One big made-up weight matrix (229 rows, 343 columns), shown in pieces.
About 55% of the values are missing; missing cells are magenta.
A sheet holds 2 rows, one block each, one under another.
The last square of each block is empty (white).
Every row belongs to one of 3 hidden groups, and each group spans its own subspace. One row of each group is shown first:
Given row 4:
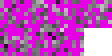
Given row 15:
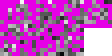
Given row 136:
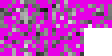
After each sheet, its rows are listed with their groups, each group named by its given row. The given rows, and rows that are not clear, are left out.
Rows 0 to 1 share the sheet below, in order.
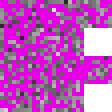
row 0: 15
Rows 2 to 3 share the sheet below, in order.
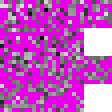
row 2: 136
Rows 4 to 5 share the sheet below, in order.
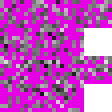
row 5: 136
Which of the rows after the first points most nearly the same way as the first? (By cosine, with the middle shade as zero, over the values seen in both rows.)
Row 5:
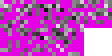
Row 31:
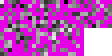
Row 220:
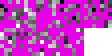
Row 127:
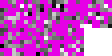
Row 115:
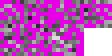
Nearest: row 127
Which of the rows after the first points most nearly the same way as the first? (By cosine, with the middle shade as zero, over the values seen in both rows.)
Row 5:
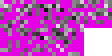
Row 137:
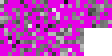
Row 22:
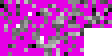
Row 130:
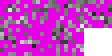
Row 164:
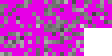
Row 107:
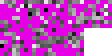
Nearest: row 107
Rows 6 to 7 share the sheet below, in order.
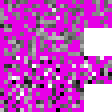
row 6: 15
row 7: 15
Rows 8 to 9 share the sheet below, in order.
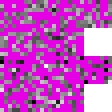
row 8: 15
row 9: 136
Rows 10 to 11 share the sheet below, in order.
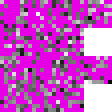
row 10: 136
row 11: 136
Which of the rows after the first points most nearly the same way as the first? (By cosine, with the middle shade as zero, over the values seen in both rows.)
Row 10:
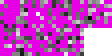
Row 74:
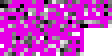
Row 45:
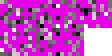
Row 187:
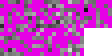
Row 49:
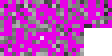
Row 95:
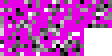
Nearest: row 45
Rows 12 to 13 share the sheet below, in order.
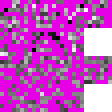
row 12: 15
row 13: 136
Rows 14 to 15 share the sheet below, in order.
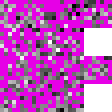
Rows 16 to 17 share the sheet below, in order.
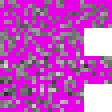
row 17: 15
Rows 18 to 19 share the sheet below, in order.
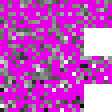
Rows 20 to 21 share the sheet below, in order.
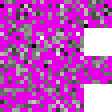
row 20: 136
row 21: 136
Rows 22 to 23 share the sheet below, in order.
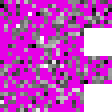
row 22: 136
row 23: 136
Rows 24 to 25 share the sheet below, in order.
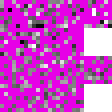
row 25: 136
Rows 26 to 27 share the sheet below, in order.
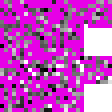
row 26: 136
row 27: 4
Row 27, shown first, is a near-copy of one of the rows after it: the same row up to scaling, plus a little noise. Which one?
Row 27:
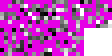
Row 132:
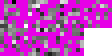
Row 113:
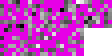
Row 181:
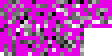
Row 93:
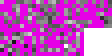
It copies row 181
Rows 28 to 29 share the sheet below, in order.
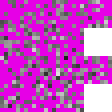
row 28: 15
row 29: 15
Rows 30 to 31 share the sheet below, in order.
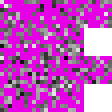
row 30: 136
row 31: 15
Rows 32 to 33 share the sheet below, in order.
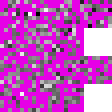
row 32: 136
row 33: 15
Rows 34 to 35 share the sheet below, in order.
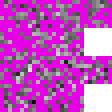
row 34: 15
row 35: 136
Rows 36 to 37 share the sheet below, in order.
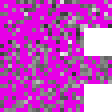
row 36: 136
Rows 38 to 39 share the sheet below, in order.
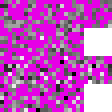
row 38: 136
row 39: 136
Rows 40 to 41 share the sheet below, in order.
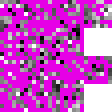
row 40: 136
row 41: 136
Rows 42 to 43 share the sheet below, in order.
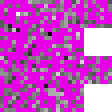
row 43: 15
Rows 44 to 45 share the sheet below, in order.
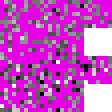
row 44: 15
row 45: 136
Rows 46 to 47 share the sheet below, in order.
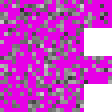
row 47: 136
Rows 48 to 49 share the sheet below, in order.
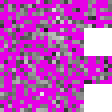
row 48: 15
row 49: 136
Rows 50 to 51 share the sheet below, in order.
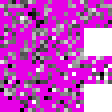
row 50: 4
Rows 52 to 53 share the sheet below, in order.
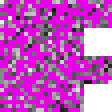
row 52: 4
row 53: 136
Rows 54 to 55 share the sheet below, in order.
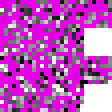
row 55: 136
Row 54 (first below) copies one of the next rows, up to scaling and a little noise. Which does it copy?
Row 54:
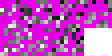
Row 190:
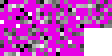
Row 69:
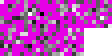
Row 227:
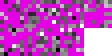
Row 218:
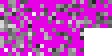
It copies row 218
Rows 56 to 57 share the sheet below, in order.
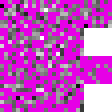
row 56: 136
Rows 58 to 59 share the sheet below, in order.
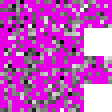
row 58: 4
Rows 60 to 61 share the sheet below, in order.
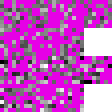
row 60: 136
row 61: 136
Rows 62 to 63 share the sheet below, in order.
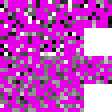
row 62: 4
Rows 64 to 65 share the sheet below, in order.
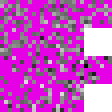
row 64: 136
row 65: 15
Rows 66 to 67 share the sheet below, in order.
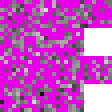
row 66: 136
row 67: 136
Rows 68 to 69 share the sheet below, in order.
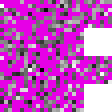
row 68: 136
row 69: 4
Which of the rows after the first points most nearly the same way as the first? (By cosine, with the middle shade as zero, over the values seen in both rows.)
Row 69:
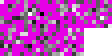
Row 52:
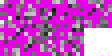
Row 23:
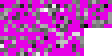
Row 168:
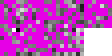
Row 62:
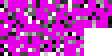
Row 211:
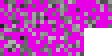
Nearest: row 52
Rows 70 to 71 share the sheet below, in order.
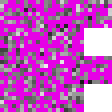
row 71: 136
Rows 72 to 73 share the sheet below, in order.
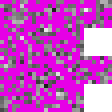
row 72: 15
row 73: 15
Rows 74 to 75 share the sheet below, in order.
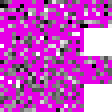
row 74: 136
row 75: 4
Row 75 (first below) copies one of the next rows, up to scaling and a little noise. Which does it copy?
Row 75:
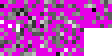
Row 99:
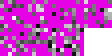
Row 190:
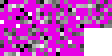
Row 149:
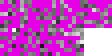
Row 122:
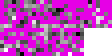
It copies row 190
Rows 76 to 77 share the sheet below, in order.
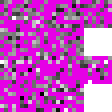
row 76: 4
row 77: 136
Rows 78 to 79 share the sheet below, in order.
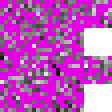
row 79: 15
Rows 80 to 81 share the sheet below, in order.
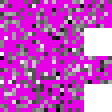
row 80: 15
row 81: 15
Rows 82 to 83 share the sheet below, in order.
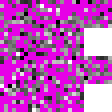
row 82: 4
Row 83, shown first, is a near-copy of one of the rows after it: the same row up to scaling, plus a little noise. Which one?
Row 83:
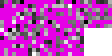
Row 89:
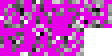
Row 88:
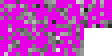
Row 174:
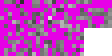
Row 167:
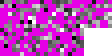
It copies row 174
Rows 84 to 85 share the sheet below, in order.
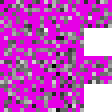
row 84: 15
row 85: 15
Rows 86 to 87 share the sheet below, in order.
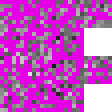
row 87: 15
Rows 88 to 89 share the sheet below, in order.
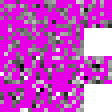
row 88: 4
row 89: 4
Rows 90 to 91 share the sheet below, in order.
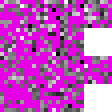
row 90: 15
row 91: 15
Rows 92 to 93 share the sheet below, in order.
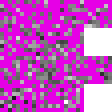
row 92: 136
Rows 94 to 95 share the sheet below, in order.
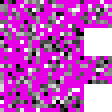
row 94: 15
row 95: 136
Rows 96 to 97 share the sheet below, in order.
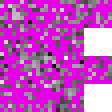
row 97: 15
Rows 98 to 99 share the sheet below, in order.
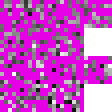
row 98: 136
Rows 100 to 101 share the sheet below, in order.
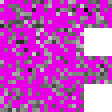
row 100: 15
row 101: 4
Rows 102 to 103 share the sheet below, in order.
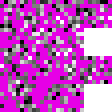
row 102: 15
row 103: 4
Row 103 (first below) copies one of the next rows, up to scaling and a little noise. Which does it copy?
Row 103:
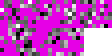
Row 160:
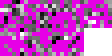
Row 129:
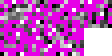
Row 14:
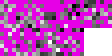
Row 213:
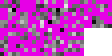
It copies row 160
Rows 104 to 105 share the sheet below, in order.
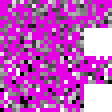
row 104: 15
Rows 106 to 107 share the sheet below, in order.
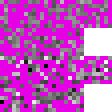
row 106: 136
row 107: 136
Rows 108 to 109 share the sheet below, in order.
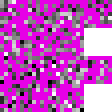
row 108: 15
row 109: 15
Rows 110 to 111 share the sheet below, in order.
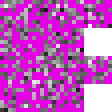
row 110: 136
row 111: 15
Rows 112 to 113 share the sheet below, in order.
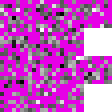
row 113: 4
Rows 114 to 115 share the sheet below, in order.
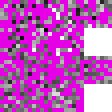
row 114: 15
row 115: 15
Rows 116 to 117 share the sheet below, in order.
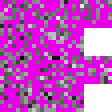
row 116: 15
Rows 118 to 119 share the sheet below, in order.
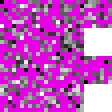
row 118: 15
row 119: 136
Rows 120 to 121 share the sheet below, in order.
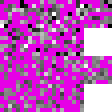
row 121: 15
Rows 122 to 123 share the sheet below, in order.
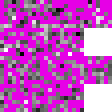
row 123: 136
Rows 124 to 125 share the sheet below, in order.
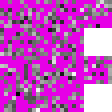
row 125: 136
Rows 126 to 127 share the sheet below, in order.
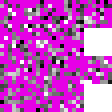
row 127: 136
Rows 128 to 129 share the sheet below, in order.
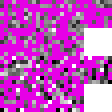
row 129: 4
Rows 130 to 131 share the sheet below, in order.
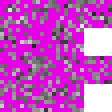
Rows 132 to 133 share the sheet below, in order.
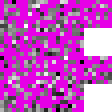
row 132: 4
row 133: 15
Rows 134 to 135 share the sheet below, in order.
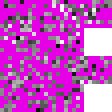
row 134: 136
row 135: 136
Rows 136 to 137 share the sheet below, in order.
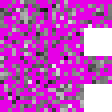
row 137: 15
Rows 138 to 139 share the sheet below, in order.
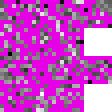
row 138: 4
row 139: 136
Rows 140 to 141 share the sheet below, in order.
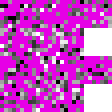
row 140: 136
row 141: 136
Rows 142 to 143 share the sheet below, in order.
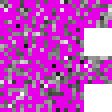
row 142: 136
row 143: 15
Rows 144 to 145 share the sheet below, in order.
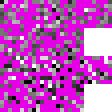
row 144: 15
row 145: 15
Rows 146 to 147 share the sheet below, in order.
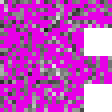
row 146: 15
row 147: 15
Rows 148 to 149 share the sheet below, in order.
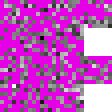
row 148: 136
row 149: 4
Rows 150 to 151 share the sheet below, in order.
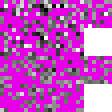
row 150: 136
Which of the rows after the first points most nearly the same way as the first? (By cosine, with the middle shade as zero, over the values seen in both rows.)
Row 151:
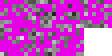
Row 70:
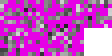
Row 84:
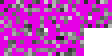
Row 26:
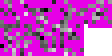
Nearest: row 26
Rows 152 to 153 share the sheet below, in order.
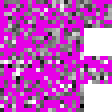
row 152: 136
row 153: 136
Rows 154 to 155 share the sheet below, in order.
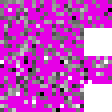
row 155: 136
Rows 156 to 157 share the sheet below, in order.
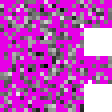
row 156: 136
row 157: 136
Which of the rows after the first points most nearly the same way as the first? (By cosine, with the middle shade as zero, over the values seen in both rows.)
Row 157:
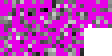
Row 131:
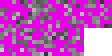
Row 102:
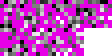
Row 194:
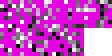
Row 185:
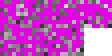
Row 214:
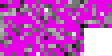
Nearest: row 185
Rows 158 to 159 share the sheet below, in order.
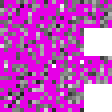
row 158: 136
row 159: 15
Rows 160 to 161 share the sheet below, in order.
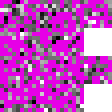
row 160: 4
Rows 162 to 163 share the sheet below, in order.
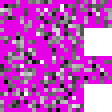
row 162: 136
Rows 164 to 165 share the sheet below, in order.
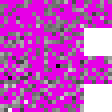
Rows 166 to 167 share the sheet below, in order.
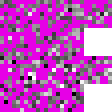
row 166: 4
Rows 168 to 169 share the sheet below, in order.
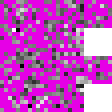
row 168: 4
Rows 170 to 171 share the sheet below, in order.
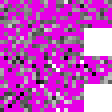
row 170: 15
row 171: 15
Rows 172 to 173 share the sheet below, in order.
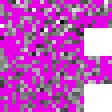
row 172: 15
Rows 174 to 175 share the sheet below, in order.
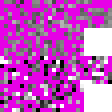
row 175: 136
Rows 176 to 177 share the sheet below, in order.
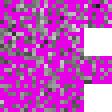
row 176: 4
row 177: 136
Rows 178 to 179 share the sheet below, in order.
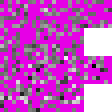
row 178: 136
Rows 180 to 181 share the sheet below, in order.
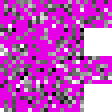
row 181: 4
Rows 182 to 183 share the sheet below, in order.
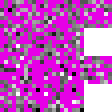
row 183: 136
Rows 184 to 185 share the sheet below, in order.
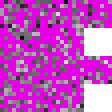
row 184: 15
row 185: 136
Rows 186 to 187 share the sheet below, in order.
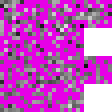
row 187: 15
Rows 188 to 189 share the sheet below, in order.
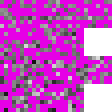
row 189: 15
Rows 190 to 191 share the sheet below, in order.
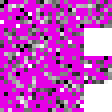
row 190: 4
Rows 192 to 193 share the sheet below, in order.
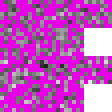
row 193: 136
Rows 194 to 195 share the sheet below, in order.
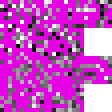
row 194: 15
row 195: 15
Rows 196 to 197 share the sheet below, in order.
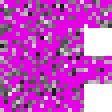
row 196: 136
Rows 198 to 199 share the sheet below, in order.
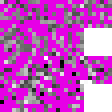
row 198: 15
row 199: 136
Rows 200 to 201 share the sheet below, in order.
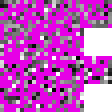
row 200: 136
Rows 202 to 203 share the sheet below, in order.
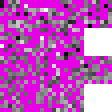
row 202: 136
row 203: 15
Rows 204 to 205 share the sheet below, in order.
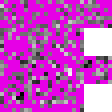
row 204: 136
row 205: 15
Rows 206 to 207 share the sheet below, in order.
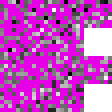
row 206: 15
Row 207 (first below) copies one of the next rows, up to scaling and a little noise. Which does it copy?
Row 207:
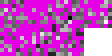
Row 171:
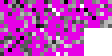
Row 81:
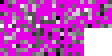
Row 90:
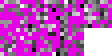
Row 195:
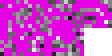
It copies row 195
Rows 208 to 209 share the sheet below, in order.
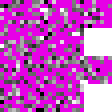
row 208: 136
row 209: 136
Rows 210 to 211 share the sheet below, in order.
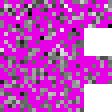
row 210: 136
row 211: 15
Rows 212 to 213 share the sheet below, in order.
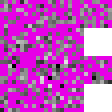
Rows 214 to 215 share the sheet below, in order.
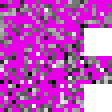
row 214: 136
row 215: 15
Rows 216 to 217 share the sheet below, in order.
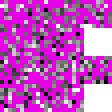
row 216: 136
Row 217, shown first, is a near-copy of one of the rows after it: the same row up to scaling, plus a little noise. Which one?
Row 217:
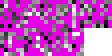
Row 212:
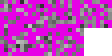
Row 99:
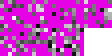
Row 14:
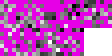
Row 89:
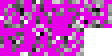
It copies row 212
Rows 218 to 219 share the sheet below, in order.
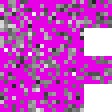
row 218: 4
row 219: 136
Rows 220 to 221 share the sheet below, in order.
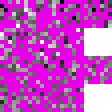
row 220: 136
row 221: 136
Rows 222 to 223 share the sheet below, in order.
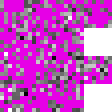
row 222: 15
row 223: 4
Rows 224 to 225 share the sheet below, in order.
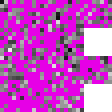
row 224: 15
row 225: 15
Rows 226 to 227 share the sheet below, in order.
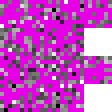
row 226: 15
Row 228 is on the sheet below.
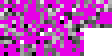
